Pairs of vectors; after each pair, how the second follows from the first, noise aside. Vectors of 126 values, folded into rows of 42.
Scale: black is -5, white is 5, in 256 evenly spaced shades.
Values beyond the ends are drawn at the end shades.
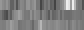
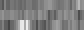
wrapped around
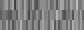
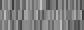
wrapped around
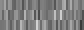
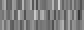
wrapped around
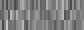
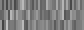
copied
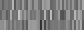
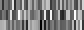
scaled up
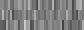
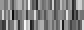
scaled up
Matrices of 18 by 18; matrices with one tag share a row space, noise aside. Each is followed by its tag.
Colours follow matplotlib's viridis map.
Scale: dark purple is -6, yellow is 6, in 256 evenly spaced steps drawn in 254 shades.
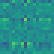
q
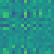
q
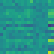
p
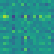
q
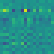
q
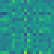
q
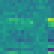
p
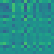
q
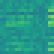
p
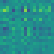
q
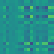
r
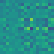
r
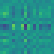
q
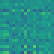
q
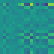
r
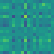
q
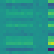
p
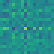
q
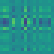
q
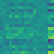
p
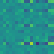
r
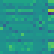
p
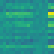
p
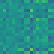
r
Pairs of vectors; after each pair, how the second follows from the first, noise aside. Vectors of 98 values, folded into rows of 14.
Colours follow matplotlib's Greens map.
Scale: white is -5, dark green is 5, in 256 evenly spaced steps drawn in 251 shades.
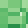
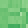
shrunk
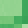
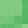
shrunk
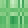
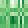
scaled up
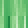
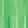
shrunk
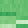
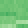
shrunk
